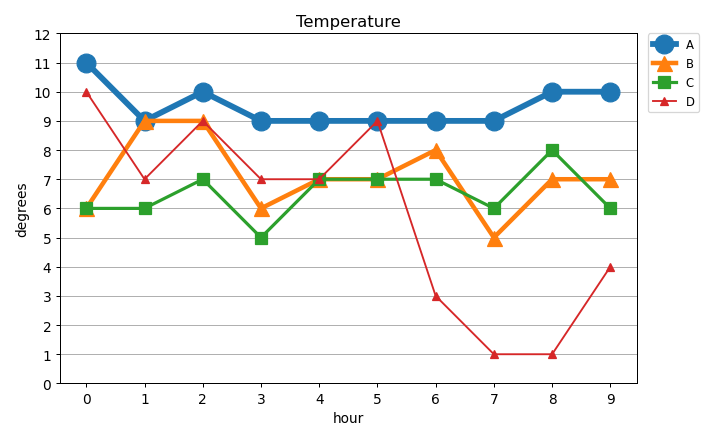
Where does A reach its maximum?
0
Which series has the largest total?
A
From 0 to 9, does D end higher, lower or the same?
lower
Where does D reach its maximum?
0
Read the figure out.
Title: Temperature
x-axis: hour, ticks 0 1 2 3 4 5 6 7 8 9
y-axis: degrees, ticks 0 1 2 3 4 5 6 7 8 9 10 11 12
Legend: A, B, C, D
Values:
A: 11 9 10 9 9 9 9 9 10 10
B: 6 9 9 6 7 7 8 5 7 7
C: 6 6 7 5 7 7 7 6 8 6
D: 10 7 9 7 7 9 3 1 1 4
